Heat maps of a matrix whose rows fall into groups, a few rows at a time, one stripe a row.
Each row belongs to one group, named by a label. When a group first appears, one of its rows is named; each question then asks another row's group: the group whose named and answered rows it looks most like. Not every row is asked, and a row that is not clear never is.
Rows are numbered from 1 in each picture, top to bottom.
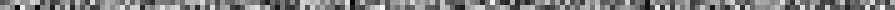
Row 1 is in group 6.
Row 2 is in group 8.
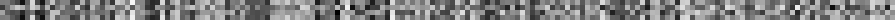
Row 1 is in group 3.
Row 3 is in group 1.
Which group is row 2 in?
6
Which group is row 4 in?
3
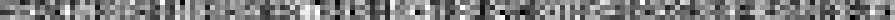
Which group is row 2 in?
6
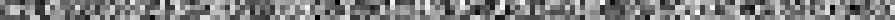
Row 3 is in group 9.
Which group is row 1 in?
1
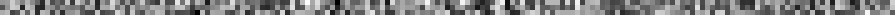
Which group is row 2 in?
9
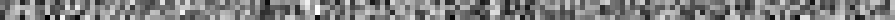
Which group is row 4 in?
9
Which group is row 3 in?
9
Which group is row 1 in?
3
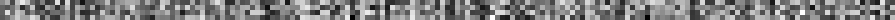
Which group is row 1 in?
8
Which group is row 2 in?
3
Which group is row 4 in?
6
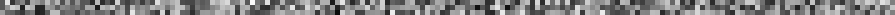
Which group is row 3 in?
1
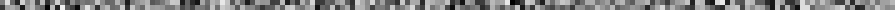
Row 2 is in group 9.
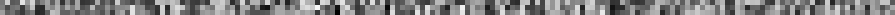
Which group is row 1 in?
8
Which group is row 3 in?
1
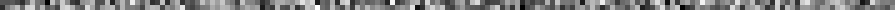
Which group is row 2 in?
9
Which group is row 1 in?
1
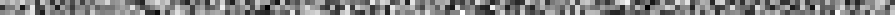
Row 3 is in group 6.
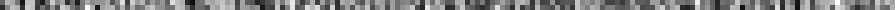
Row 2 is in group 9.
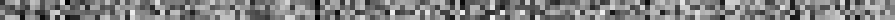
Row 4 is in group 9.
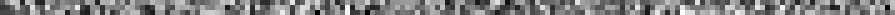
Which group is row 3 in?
1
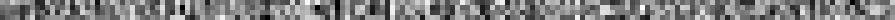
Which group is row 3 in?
3
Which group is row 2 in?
3
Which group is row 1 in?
6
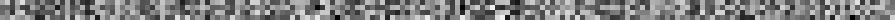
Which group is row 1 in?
8
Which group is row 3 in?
8
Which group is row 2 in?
3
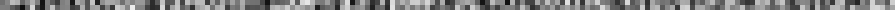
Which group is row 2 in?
3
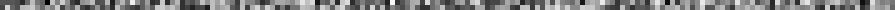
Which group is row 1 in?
1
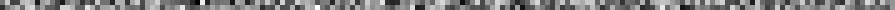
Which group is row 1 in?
8
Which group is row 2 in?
9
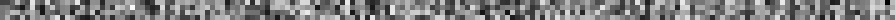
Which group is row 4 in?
8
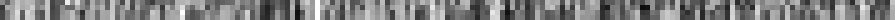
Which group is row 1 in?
6
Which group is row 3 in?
9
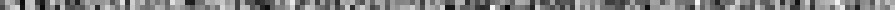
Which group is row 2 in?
9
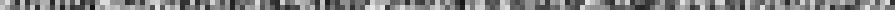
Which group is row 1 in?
8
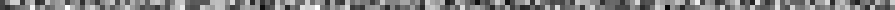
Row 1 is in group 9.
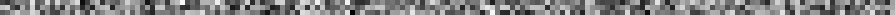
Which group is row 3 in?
6
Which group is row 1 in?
1
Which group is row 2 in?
8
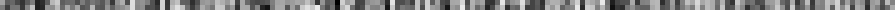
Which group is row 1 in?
1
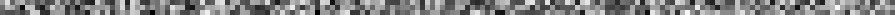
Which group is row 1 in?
8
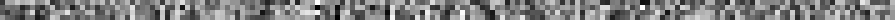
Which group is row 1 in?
6
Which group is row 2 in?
3
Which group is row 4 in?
1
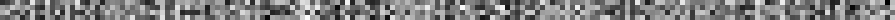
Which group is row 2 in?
6
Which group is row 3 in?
8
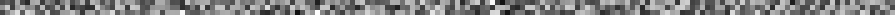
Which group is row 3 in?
9
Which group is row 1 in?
3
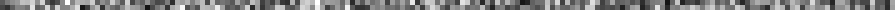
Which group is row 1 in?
6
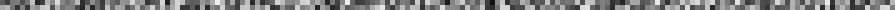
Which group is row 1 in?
1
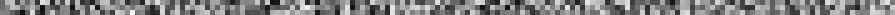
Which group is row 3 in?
3
